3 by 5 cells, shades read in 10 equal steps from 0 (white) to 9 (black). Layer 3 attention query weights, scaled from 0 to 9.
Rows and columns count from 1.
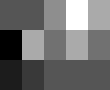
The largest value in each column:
9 7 6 6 6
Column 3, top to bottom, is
4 5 6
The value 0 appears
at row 1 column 4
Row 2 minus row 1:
3 -3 1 3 2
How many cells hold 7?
1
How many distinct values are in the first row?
4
